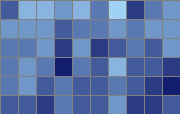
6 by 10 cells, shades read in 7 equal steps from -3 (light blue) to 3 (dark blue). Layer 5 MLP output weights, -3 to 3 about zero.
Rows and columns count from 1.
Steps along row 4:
down up up down up down up same up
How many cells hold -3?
1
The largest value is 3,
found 2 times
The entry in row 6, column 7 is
-1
